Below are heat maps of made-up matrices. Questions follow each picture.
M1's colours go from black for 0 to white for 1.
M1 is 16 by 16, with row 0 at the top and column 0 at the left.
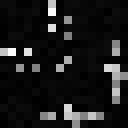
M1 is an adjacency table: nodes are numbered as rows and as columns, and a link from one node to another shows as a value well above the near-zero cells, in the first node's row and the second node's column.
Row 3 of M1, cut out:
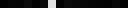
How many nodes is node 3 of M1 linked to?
1
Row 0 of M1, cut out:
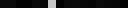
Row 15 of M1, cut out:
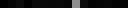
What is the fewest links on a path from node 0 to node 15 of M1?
4
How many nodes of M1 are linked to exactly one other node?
12
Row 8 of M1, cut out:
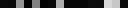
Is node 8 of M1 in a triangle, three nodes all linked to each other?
no
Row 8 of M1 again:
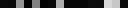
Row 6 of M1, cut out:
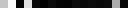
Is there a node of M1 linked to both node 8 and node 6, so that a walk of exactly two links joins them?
yes
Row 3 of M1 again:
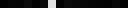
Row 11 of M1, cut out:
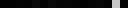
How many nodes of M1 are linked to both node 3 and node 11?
0
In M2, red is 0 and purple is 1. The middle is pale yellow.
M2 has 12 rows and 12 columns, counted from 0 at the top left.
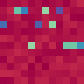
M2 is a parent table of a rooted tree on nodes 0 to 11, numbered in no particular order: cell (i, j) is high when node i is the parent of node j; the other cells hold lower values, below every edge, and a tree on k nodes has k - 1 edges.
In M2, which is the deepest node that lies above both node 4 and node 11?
6
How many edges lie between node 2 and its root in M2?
1
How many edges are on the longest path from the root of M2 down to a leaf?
2
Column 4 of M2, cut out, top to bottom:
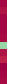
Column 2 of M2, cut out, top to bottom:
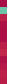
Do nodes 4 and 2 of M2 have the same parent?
no
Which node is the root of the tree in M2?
1
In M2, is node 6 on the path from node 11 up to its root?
yes
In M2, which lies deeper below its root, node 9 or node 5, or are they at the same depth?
the same depth
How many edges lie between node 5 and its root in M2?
2
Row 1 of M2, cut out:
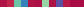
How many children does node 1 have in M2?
4
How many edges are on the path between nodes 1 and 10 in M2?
2
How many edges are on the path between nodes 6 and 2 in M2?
2
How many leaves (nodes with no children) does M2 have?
9
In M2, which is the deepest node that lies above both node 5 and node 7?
3
